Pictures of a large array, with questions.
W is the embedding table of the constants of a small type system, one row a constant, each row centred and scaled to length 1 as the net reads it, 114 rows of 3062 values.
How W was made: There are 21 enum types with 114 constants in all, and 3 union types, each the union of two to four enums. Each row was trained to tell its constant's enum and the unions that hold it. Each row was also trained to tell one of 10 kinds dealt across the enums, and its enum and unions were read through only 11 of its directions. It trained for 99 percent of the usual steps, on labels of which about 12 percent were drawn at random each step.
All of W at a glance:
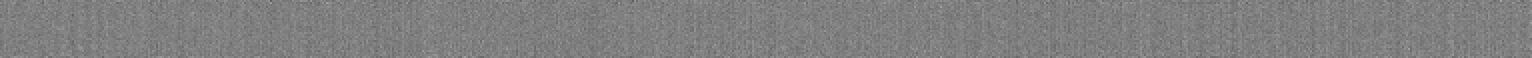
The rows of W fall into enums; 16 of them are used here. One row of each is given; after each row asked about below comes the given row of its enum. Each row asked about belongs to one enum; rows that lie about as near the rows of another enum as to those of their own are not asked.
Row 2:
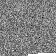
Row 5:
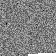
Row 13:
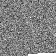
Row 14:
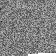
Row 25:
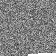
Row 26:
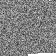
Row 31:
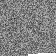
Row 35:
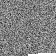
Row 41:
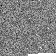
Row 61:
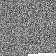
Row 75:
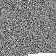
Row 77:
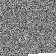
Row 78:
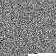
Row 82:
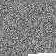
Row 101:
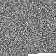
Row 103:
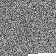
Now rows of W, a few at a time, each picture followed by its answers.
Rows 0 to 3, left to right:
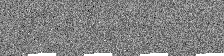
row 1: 61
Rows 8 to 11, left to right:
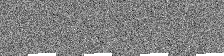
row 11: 2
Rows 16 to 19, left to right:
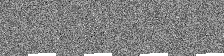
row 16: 31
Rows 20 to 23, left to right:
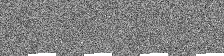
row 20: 75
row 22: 103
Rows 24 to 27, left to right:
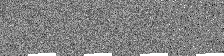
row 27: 26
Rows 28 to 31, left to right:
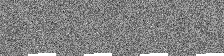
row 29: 61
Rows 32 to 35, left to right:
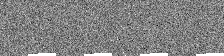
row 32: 82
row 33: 75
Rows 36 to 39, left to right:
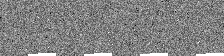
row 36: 5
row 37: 25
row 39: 103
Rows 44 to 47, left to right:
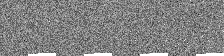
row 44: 31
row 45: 75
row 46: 26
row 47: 2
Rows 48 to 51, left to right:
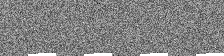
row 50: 5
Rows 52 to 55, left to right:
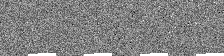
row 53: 5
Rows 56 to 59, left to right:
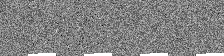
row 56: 82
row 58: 26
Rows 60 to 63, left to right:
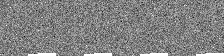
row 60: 82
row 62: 41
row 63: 35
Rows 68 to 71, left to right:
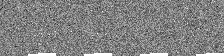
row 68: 2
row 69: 26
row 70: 61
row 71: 75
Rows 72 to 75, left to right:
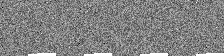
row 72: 31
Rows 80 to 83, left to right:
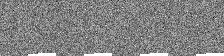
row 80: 61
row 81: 31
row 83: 2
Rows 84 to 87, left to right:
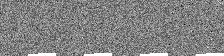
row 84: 61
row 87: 75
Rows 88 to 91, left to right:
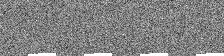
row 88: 77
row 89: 14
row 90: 31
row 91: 35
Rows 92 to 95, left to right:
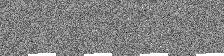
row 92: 14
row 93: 103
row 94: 14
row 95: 26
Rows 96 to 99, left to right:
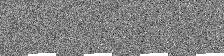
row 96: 14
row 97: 5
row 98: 103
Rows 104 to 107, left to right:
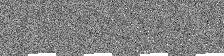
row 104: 101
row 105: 82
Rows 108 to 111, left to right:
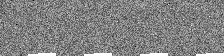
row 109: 14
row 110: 103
